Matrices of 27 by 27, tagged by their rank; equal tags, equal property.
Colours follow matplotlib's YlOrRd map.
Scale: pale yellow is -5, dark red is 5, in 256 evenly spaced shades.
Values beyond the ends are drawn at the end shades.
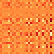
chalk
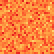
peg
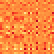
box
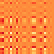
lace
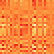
chalk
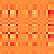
lace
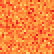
peg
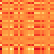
lace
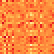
box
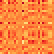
chalk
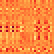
box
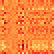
box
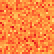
peg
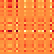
lace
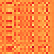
chalk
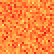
peg
